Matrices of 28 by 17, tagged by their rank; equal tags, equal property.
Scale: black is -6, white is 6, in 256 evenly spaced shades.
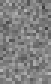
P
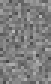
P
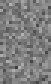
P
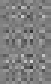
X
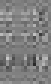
X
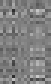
X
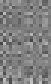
X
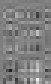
X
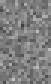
P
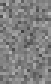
P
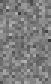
P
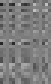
X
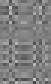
X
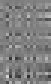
X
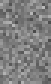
P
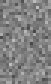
P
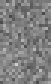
P
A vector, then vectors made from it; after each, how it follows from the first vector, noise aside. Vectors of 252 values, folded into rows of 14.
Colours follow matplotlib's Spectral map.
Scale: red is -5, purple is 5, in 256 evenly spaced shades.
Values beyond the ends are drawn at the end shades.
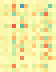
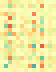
reversed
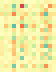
negated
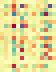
scaled up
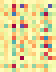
scaled up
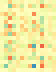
reversed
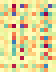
scaled up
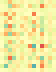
reversed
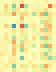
negated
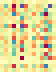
scaled up
